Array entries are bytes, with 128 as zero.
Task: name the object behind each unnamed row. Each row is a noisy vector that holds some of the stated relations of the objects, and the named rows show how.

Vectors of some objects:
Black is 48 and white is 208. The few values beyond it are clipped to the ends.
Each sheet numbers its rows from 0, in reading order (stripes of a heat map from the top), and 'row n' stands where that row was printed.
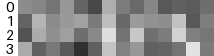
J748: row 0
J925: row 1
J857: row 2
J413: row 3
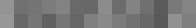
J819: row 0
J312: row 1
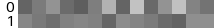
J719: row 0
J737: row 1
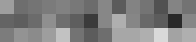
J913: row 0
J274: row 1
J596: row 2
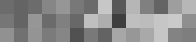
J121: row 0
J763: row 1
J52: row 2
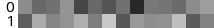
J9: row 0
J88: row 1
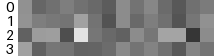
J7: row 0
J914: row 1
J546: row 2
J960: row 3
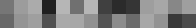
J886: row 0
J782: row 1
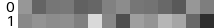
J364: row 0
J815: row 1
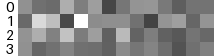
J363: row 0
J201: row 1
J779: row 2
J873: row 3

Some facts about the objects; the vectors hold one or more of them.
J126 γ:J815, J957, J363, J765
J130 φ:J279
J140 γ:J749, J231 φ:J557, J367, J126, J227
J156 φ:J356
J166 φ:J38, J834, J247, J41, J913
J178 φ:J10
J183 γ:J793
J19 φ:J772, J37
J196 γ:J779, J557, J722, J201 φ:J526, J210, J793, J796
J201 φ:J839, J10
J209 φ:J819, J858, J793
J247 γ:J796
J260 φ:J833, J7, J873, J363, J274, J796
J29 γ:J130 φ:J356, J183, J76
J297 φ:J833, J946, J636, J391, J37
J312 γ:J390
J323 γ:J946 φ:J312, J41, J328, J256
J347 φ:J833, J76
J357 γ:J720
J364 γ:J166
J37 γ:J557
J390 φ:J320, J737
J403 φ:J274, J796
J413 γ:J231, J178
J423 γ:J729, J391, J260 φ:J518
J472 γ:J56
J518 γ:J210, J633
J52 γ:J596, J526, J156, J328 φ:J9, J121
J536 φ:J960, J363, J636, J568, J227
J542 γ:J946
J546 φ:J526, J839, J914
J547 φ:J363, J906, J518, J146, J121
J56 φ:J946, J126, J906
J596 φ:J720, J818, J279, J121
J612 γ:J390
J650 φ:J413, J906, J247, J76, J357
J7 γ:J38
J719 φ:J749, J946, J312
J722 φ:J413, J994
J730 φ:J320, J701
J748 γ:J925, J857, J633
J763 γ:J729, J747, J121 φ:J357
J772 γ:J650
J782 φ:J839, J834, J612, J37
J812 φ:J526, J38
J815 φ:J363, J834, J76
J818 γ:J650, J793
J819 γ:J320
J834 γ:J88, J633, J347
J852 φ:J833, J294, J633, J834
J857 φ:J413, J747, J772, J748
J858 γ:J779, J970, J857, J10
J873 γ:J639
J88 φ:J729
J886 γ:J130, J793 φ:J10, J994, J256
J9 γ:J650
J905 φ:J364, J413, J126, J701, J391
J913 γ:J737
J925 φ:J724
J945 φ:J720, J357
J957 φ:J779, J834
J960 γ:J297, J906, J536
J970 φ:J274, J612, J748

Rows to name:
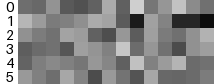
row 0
J140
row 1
J834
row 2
J279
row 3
J729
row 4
J536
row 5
J518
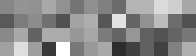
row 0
J945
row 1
J297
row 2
J633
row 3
J10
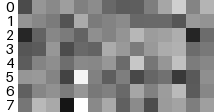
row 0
J130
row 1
J256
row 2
J260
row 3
J423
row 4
J390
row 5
J839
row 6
J209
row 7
J178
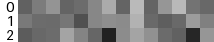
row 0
J19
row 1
J946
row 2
J796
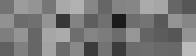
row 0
J166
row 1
J183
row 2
J210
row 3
J793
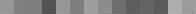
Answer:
J994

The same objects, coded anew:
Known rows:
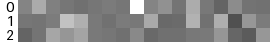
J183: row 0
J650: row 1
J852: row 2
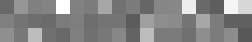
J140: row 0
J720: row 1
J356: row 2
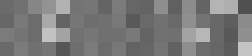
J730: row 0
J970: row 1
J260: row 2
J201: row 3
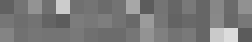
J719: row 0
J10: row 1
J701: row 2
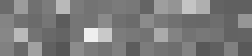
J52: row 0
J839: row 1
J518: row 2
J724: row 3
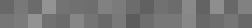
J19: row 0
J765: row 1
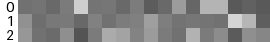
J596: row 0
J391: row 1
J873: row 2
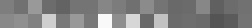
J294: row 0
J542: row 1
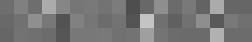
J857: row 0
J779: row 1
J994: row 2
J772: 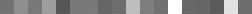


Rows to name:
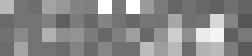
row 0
J946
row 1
J747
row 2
J763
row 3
J357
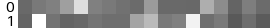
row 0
J536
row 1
J818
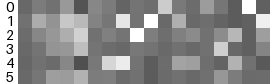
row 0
J557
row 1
J323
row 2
J29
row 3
J815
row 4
J748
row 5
J347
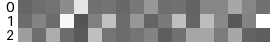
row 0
J56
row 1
J196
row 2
J729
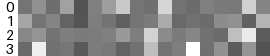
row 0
J37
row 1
J38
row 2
J126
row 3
J9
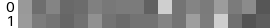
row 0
J76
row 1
J121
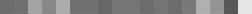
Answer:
J166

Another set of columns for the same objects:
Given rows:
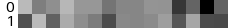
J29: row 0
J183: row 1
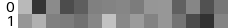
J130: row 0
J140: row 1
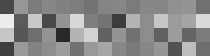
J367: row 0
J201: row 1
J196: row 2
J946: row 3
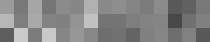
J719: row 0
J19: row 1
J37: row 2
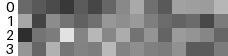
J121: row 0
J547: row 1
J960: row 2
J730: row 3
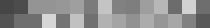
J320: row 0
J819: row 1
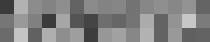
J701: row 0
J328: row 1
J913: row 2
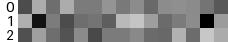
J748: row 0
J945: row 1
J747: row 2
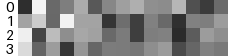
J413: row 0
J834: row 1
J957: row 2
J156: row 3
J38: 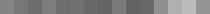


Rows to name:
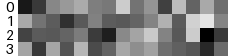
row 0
J906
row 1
J526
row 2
J357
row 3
J650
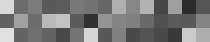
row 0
J52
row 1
J76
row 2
J260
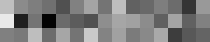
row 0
J423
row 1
J596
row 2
J905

